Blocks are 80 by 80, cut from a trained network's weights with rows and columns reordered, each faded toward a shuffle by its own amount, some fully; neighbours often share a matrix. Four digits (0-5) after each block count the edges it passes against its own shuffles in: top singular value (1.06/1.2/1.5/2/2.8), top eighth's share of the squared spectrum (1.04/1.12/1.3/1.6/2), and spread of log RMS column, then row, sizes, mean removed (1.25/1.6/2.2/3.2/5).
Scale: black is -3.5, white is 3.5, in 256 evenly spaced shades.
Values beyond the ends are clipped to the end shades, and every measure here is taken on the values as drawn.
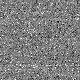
1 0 0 0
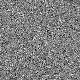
0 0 0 0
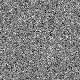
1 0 0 0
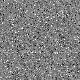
0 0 0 0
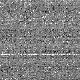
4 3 2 2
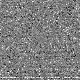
2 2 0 1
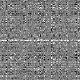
4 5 3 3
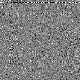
3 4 1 2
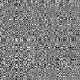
4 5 2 4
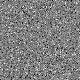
2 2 0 0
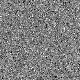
1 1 0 0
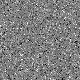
0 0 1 0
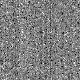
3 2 0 1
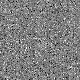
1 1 0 0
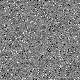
0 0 0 0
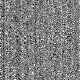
3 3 1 2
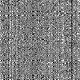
4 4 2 3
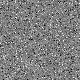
0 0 0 0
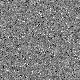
0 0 0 0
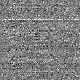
3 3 2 2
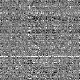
4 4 3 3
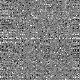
3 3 2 2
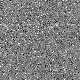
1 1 0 0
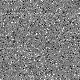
1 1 0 0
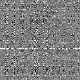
3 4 3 2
